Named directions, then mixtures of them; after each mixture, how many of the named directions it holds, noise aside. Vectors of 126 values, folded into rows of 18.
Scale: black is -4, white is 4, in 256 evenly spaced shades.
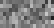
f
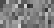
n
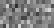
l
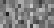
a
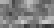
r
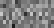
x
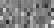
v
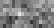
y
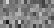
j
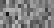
three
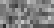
three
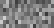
two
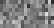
two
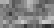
one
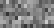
three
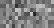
two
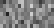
one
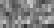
three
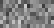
three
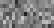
two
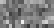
three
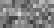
one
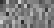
three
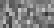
three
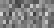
two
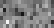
two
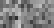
two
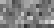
two
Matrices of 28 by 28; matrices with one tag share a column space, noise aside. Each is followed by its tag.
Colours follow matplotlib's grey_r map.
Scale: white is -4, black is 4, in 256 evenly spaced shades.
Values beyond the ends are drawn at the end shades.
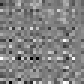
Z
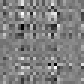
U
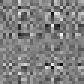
U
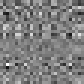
U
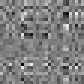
U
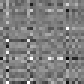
Z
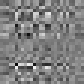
U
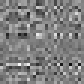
U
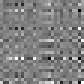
Z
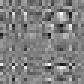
U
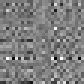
Z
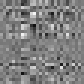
U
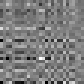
Z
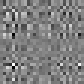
U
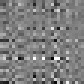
Z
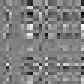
U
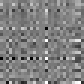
Z
